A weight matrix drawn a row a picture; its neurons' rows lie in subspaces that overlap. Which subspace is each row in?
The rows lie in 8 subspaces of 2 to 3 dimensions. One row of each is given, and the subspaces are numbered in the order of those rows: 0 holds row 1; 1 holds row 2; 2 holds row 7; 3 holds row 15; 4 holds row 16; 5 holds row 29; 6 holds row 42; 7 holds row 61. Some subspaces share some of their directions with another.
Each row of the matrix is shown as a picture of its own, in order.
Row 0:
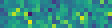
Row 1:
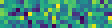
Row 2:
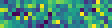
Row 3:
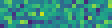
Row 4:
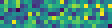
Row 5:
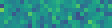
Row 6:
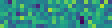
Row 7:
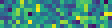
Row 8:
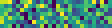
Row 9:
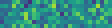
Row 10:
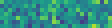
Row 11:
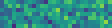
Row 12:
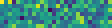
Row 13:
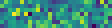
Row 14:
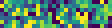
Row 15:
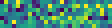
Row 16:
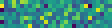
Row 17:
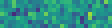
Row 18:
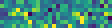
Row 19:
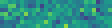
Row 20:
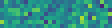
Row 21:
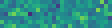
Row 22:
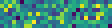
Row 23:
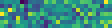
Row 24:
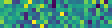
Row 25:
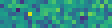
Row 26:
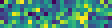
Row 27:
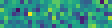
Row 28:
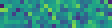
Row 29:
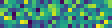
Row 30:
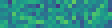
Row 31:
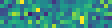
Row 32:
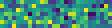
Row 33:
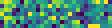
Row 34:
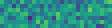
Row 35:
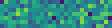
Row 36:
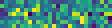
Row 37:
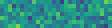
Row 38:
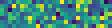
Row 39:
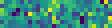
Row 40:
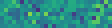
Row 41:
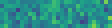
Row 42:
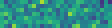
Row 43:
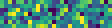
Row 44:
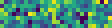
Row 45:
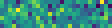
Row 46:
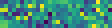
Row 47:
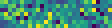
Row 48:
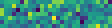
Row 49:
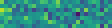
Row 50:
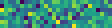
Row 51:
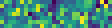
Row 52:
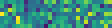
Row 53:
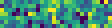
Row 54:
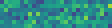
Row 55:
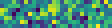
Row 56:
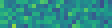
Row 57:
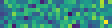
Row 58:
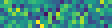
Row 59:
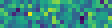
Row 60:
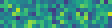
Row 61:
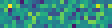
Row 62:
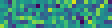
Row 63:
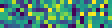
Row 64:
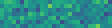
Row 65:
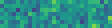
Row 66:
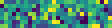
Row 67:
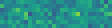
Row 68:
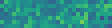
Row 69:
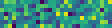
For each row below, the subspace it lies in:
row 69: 6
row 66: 7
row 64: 2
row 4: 3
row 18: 0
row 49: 6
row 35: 5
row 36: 0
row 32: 6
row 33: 2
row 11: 6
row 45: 3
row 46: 1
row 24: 0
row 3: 5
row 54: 3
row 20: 4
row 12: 5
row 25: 6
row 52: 4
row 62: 5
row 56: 6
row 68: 3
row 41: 7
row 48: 2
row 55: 5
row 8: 0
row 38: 2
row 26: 3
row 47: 1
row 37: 2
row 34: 2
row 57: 6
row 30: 5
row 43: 5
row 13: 1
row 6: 5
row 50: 4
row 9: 0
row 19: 1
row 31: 3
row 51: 0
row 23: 4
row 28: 4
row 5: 4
